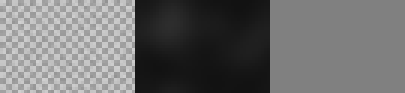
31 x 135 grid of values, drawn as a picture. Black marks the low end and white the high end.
The table splits into one row of 3 panels. Panel 1,1: high, checkered. Panel 1,2: very low, smooth, faint in contrast. Panel 1,3: middling, flat.
